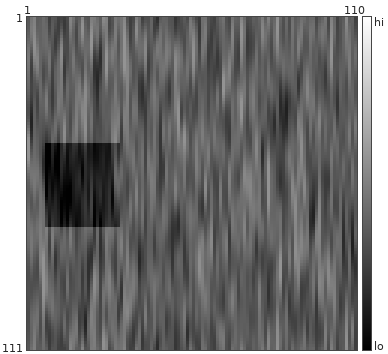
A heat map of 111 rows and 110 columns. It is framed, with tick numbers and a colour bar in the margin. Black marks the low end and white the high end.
The grain runs up and down. In the middle left lies a patch that is lower than the rest. The ninth with the lowest average is the middle left.
